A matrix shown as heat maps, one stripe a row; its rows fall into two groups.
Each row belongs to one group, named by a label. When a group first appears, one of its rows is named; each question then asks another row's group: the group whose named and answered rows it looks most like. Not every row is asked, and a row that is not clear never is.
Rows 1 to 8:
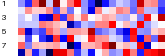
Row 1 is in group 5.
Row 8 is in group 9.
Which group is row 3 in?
9
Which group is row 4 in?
5
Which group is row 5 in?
9
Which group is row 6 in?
9
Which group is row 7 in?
5
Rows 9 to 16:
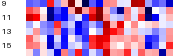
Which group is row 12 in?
5
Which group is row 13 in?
5
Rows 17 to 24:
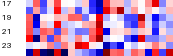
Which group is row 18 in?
5
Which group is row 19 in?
9
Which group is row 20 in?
9
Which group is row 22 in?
9
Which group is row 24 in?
5
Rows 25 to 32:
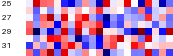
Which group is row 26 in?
9
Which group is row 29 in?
9
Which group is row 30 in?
5
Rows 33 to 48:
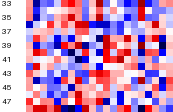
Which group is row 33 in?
9
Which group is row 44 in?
9
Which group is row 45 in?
9
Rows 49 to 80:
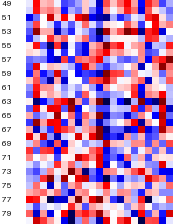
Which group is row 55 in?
5
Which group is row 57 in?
9
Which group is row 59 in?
5
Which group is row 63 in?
9
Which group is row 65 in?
9
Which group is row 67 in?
9
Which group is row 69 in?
5
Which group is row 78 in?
9
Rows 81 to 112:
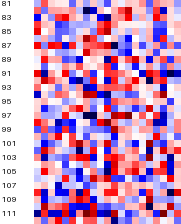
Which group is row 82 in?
5
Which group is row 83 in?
5
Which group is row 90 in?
9
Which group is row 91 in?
9
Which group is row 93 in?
5
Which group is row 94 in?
5
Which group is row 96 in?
9
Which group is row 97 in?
5
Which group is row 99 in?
5
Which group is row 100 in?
5
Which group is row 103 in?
9
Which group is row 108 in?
9
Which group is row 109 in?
9
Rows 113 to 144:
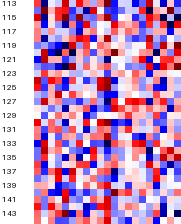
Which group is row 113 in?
9
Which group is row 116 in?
9
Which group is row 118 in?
9
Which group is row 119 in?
9
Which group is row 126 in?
5
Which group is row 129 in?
5
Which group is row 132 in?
9
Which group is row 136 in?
9
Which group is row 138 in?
5
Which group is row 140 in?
5
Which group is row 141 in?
9
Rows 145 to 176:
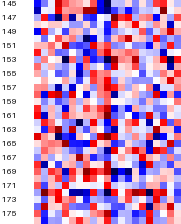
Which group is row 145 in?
5
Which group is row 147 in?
5
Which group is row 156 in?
9
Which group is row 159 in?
9
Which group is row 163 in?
5
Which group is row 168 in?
9
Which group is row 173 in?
5
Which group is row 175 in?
9
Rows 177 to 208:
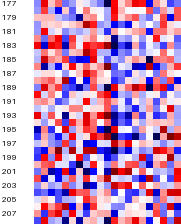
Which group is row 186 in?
9
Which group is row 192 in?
9
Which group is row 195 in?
5
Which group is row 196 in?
9
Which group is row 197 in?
5
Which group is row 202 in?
9
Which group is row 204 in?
9
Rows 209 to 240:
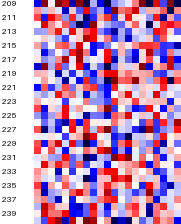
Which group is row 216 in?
9
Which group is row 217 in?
9
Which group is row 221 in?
5
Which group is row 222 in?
5
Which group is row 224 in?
9
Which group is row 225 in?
5
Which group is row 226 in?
9
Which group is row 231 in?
5
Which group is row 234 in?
5
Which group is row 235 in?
9
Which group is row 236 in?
9
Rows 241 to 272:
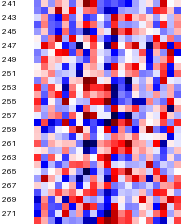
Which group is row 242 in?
5
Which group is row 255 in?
9
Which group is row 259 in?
9
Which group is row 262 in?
5
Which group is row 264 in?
9
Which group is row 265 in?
5
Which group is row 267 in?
9
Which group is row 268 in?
5
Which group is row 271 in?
5
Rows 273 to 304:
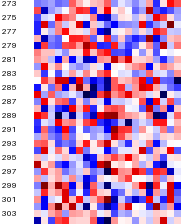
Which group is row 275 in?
5
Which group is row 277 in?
5
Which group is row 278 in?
9
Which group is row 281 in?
5
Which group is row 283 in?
9
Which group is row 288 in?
9
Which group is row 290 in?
5
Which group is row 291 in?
5
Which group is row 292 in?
5
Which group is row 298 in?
5
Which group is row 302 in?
5
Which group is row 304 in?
5
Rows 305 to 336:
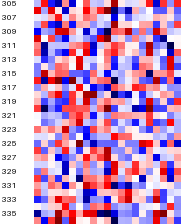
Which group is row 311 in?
9
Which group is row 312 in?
9
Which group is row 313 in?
9
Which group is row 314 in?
9
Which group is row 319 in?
9
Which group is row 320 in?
9
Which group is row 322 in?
9
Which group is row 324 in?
5
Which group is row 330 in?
9
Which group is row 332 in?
5
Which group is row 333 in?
5
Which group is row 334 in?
9
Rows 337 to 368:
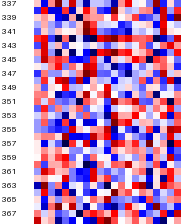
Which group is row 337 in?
5
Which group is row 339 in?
9
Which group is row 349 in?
9
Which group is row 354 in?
5
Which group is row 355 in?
9
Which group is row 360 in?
5
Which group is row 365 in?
9
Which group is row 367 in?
9
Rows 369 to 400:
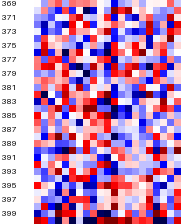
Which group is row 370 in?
5
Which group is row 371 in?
9
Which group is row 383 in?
5
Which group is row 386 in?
9
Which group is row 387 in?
9
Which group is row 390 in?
9
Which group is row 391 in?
5
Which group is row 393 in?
5
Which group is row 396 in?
5
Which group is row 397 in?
9
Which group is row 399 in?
5
